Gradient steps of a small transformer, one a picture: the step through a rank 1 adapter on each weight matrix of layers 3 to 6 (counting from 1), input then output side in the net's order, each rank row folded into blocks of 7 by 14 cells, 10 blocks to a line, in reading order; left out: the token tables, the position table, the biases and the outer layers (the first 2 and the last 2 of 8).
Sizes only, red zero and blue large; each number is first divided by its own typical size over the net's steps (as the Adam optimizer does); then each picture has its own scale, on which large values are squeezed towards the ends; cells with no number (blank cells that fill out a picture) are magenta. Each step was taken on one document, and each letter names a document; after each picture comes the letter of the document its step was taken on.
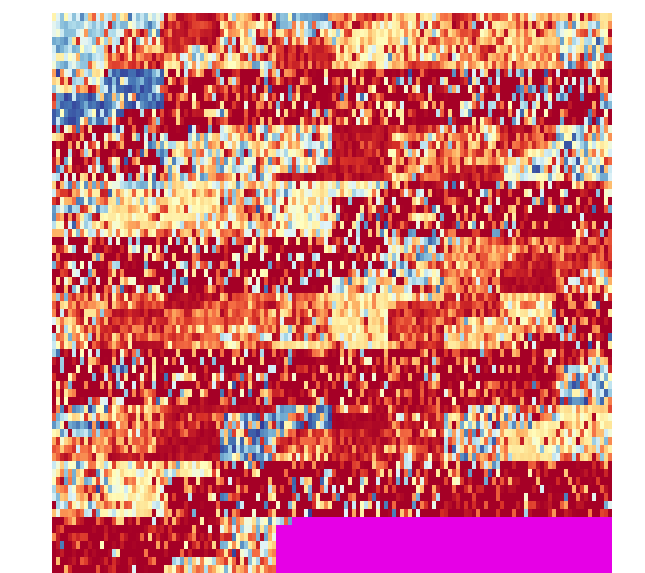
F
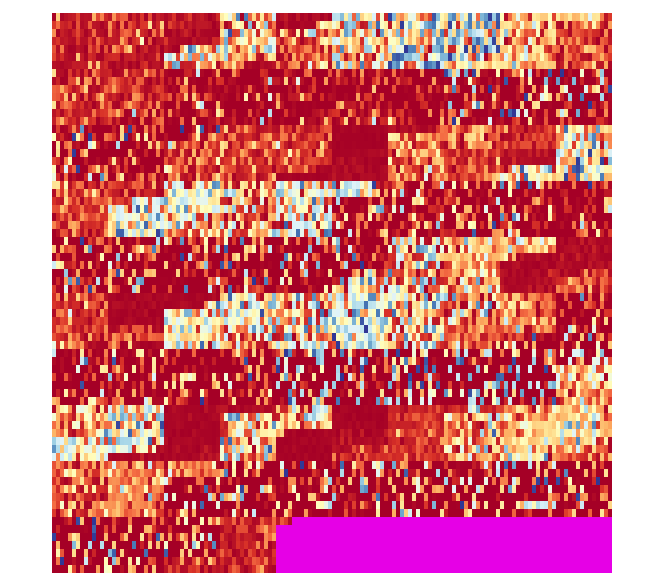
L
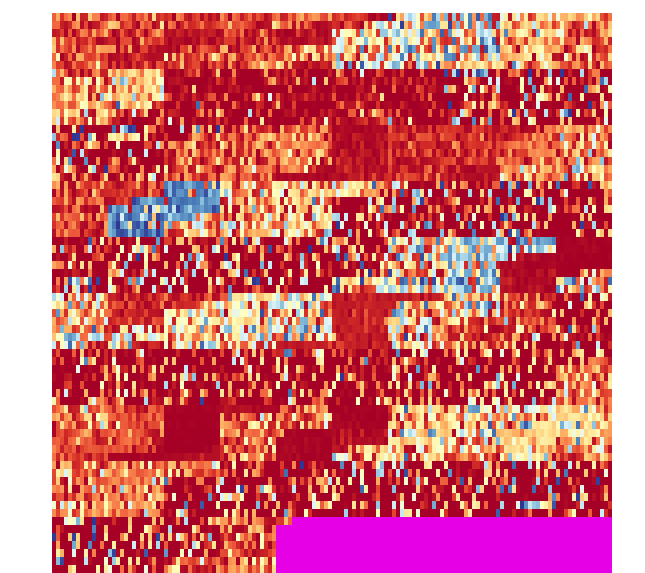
L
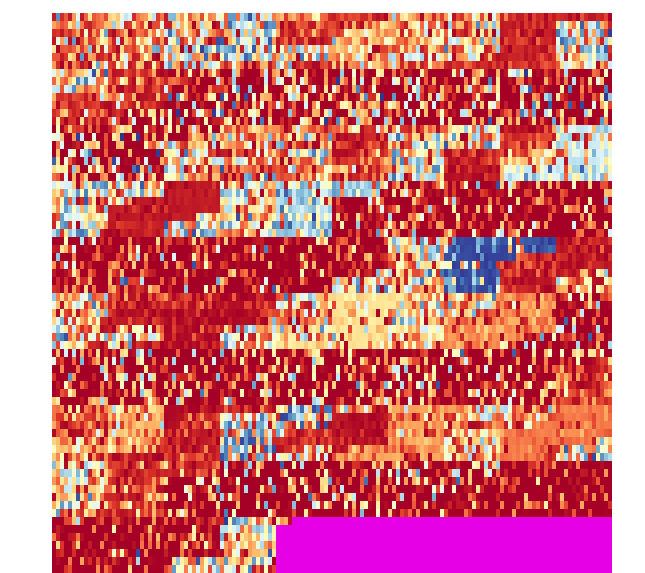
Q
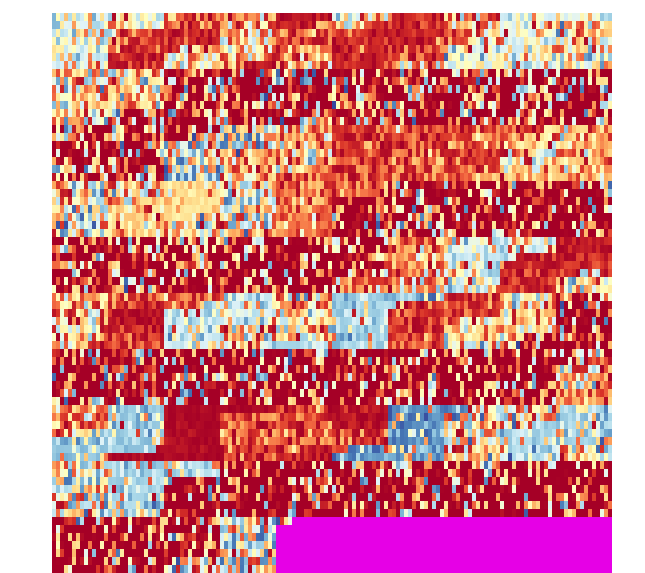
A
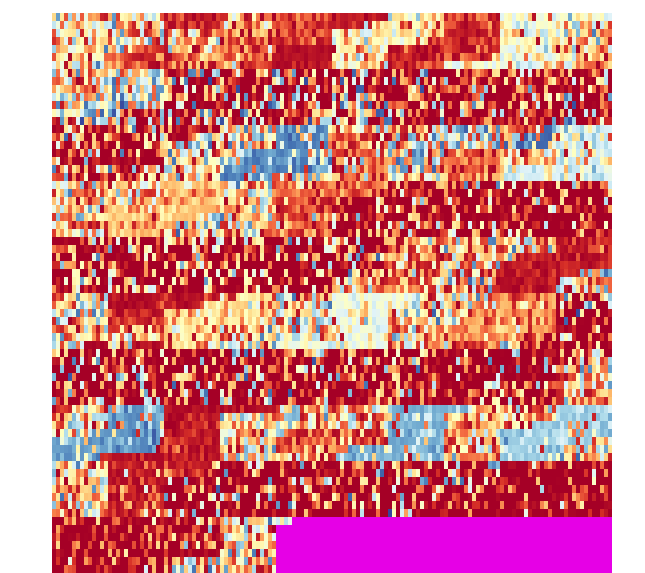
A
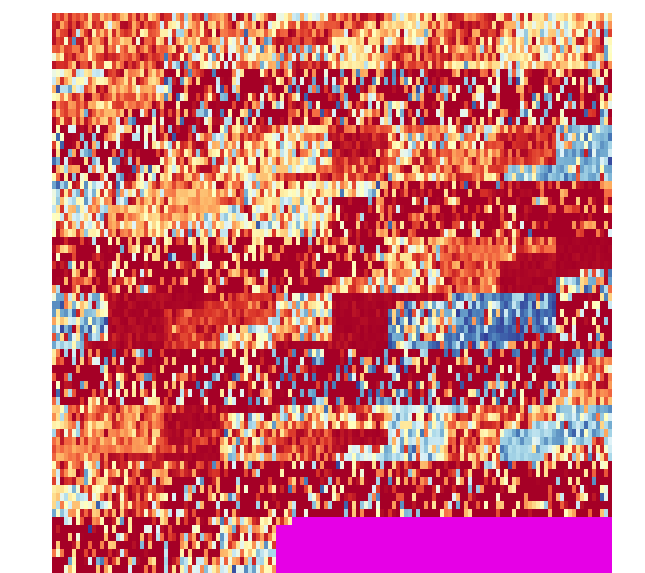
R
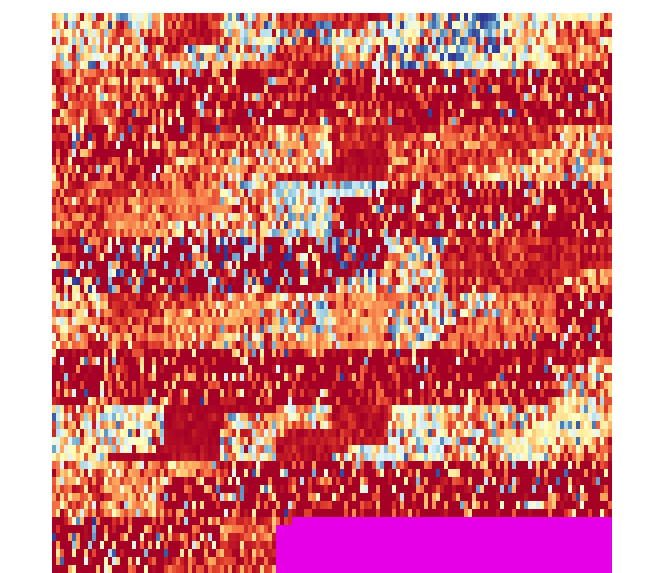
L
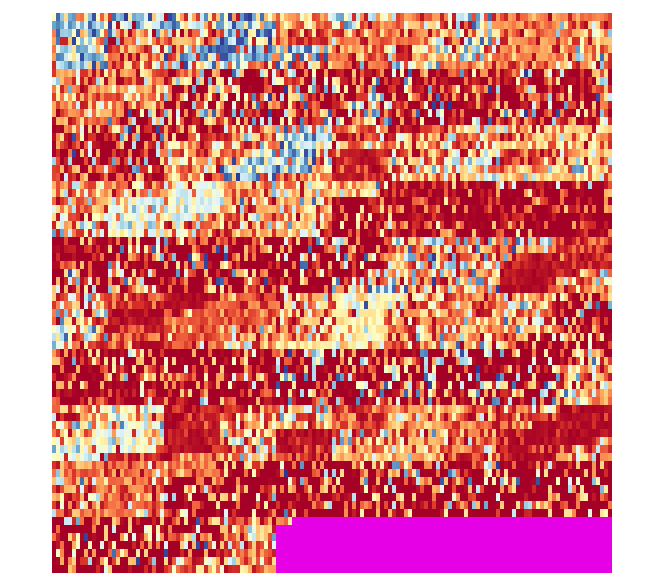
Q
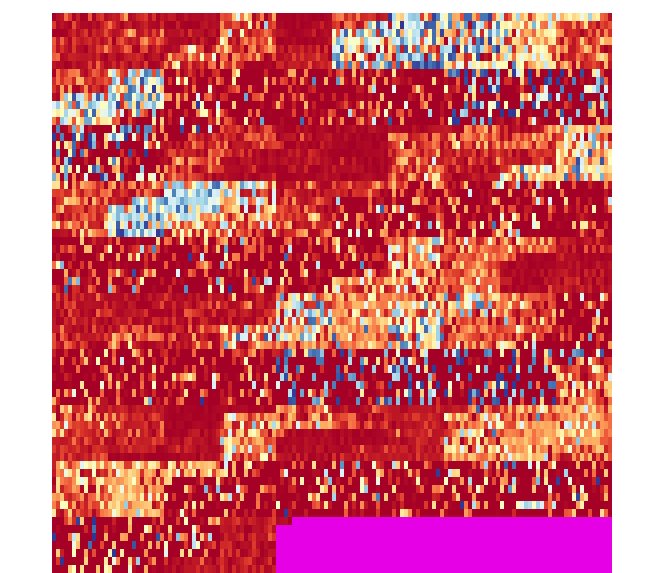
L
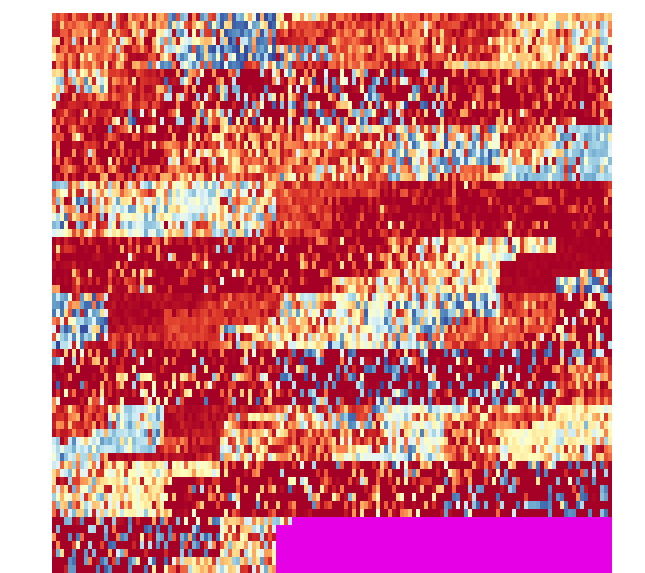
R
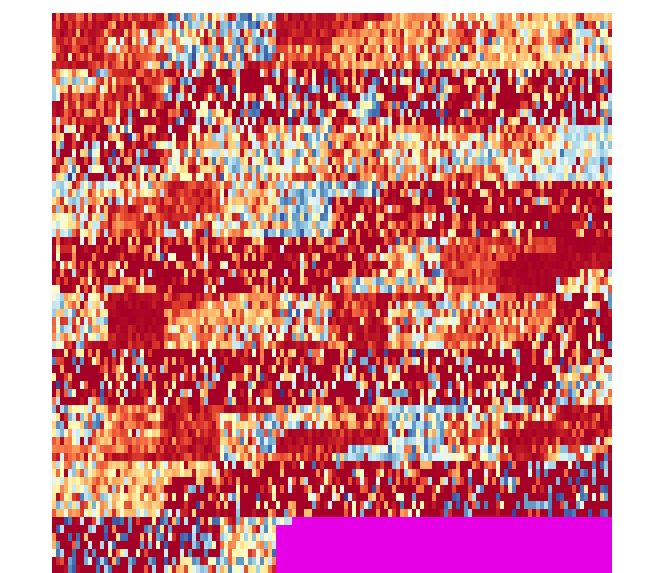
R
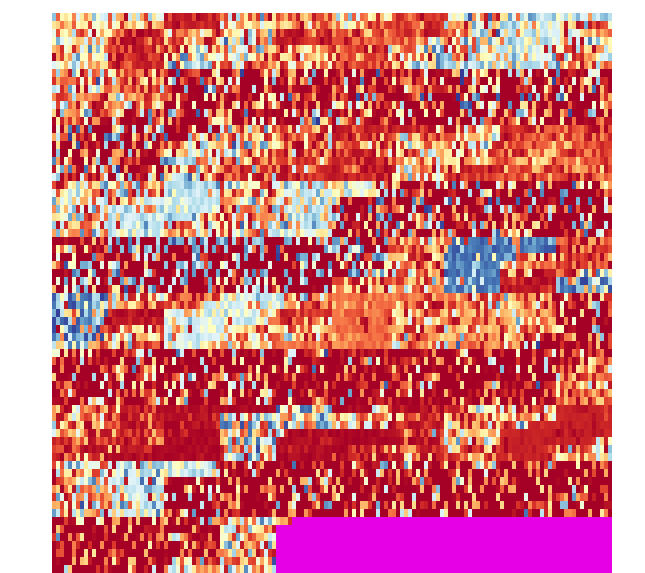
A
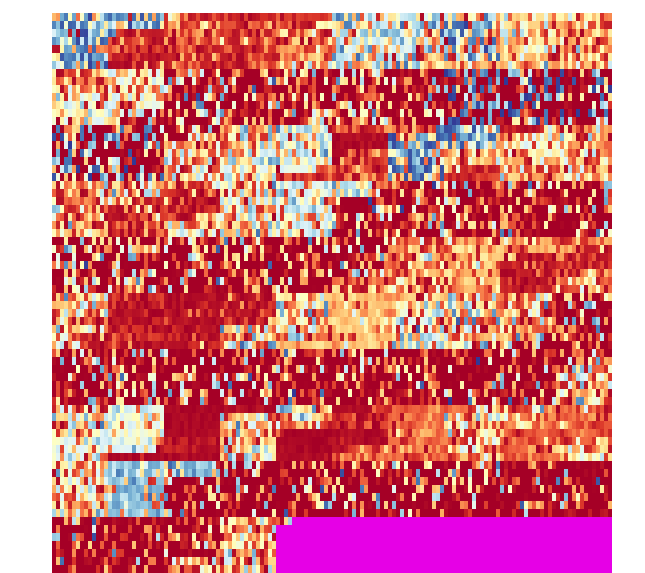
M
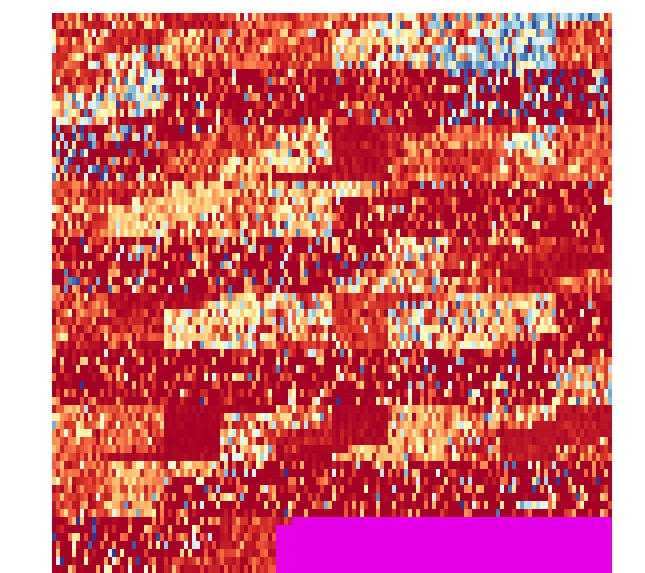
L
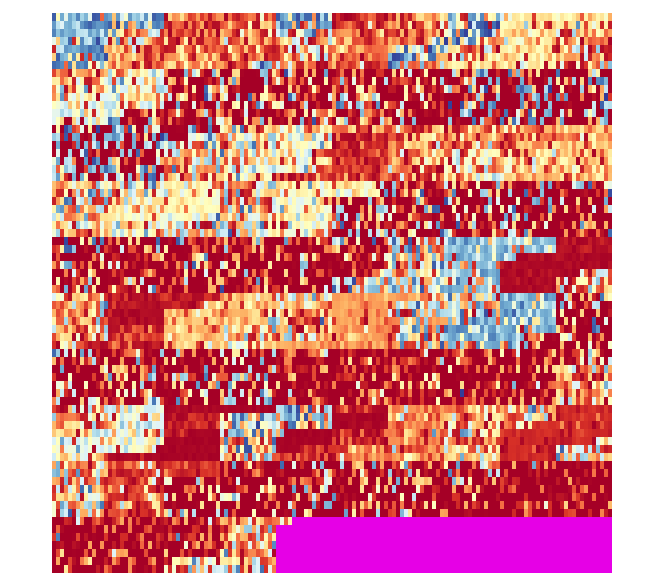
A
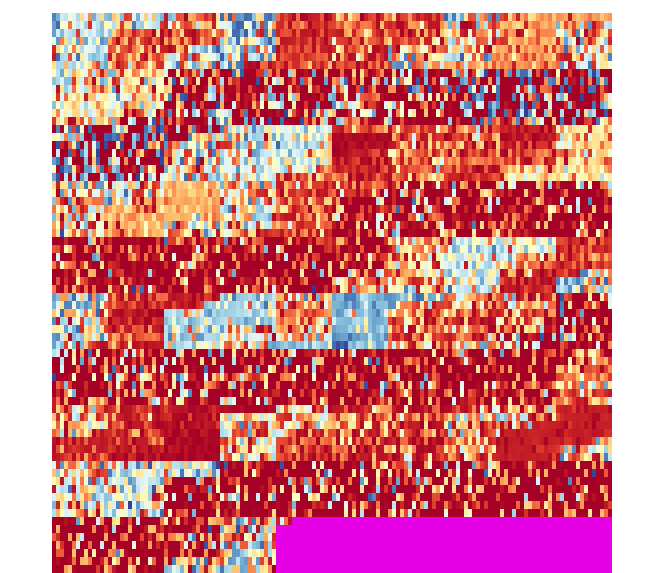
A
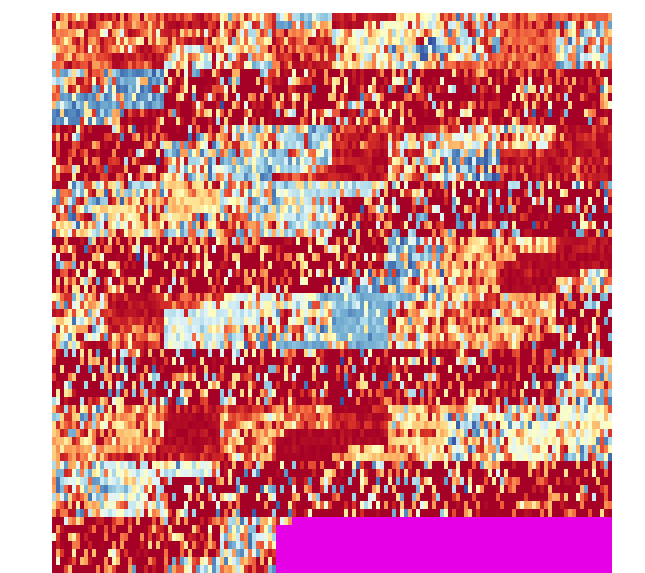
F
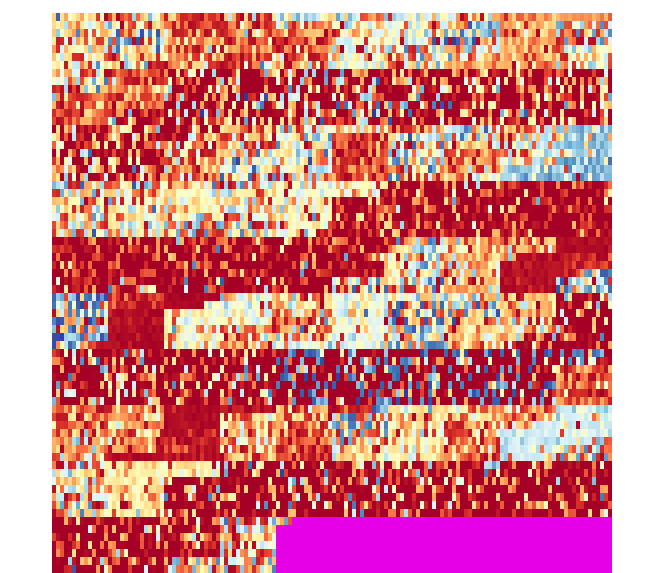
Q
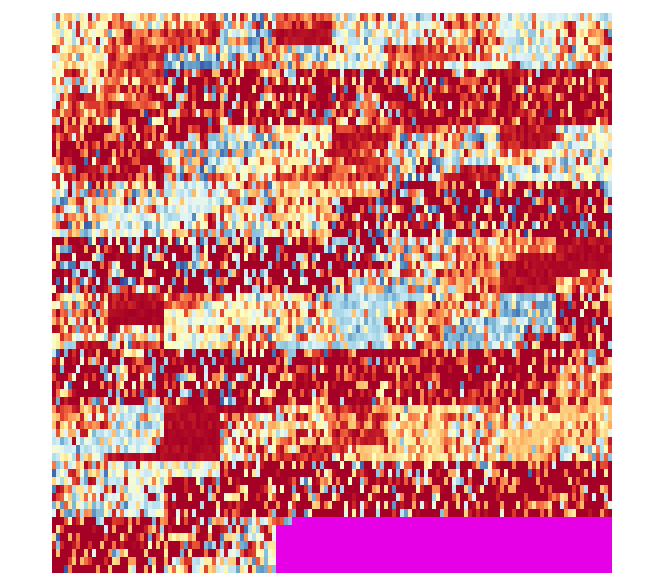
A
